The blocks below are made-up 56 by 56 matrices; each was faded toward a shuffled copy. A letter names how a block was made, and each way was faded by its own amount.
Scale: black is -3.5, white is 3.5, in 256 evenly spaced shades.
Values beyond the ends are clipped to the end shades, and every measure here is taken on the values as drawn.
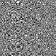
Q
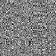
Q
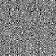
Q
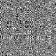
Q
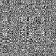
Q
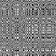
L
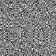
Q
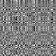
L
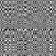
L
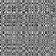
L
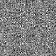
Q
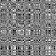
L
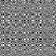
L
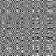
L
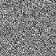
Q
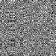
Q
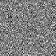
Q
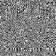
Q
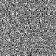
Q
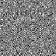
Q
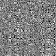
Q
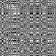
L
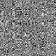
Q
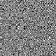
Q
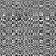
L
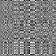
L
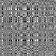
L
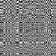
L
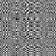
L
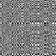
L
